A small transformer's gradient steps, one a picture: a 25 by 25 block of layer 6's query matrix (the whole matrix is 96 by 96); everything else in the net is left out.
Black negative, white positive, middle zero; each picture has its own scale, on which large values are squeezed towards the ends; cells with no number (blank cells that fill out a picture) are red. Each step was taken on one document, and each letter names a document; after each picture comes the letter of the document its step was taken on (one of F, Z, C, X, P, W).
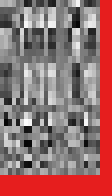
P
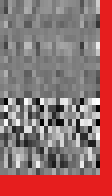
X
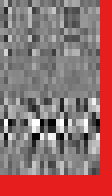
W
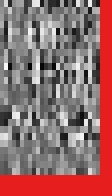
P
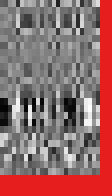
X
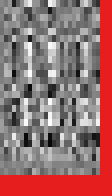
P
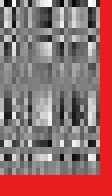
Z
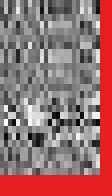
X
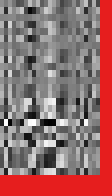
W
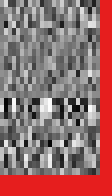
Z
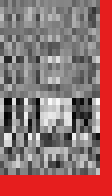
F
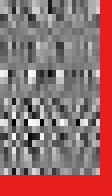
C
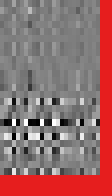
C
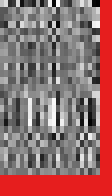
X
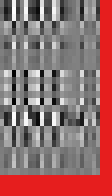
C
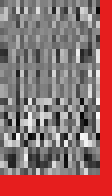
X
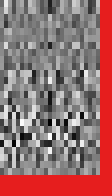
Z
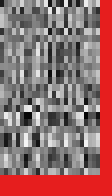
P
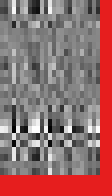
C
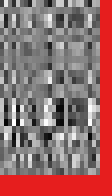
Z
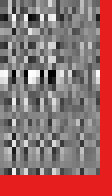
C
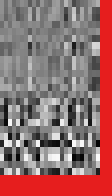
F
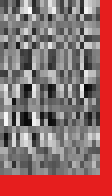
P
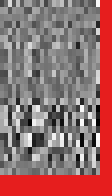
X
